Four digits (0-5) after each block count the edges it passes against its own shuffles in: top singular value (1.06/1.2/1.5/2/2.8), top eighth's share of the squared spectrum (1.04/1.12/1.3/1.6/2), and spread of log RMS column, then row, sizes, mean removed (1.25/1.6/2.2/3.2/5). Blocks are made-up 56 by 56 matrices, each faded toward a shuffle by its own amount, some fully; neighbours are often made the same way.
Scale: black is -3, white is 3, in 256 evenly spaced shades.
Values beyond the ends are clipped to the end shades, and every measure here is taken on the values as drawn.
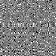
4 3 2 2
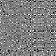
4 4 2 2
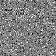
3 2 0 0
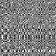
5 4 3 3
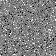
2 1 0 0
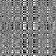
5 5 4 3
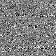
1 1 0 3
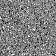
0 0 0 0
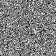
0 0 0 0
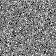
0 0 0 0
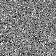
0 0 0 1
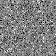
2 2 1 0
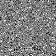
3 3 0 1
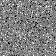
2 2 0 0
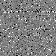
3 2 0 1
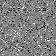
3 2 0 1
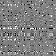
4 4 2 2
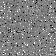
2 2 0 0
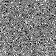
0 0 0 0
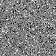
1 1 0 0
